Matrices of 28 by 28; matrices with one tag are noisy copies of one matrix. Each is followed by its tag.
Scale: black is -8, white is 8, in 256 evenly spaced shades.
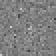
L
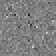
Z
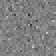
Z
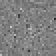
L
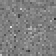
L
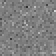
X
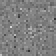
L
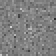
L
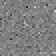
X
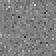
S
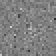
L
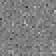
X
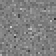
L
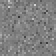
S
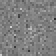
L
